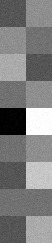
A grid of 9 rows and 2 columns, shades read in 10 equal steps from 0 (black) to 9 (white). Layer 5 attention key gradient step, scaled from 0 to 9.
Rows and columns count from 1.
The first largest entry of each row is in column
2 1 1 2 2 2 2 1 2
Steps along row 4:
up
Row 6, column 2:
5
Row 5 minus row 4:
-4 4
